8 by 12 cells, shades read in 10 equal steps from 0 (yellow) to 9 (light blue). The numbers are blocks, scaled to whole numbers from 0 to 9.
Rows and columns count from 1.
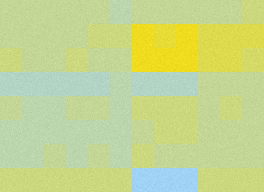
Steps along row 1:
same same same same up down same same same same down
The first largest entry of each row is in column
6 1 2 1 2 1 1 7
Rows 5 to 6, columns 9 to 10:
4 5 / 4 5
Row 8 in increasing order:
4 4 4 4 4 4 4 4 4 9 9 9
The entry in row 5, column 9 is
4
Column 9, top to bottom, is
5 0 0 7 4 4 5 9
